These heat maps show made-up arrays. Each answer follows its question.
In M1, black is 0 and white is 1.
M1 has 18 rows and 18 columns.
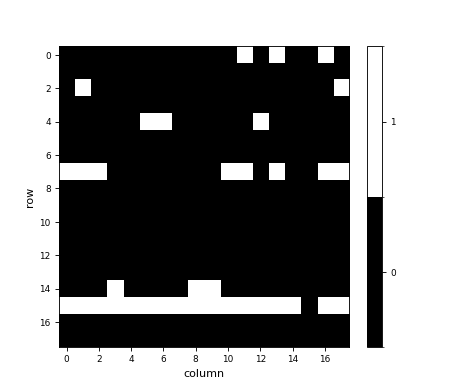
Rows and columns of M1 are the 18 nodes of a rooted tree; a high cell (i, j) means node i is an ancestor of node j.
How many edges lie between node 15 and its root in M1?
0
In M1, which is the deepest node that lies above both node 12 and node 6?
4
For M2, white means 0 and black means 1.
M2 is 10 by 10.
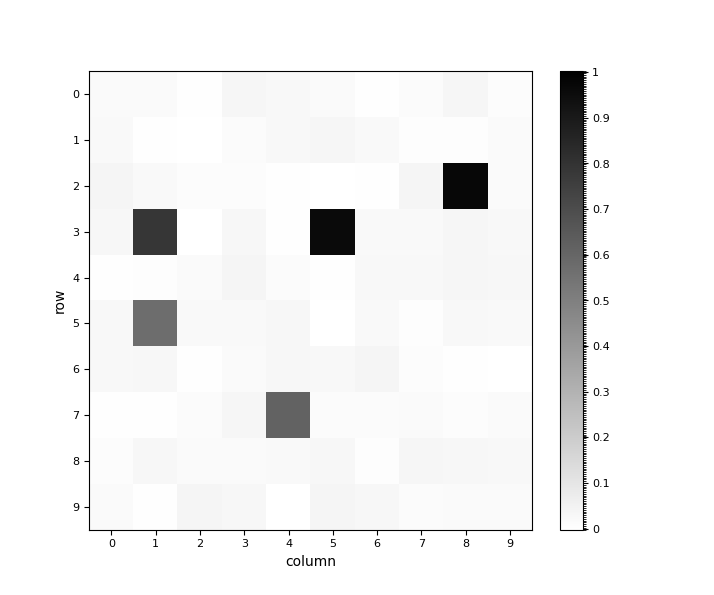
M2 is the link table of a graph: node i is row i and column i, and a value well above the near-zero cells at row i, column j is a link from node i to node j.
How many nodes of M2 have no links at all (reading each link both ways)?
3
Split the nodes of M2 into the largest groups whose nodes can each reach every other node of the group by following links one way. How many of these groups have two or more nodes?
0
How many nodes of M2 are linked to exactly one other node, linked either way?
4
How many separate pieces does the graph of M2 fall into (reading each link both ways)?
6
